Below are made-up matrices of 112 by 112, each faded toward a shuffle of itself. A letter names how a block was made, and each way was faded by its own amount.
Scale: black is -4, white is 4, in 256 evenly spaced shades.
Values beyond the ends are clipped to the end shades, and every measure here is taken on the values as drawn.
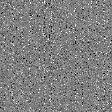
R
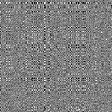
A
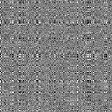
A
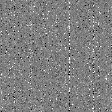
R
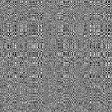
A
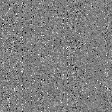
R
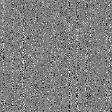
R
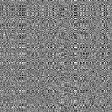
A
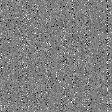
R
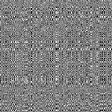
A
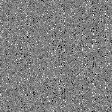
R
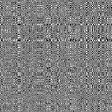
A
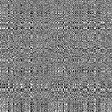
A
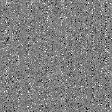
R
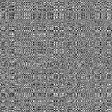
A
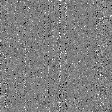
R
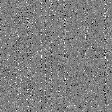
R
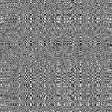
A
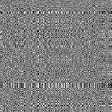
A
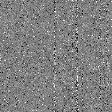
R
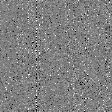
R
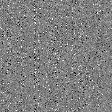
R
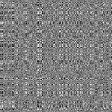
A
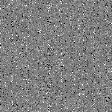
R
